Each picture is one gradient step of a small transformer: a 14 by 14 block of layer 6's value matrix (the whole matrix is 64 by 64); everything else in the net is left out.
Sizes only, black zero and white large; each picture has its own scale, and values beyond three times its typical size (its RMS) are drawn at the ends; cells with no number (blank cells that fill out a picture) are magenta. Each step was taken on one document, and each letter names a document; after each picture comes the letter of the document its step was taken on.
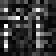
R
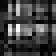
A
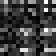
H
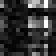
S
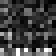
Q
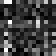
H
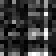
S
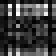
A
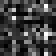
S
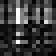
Q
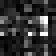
S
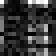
S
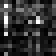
R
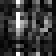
Q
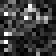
R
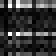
A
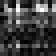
A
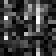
R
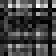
A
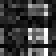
S
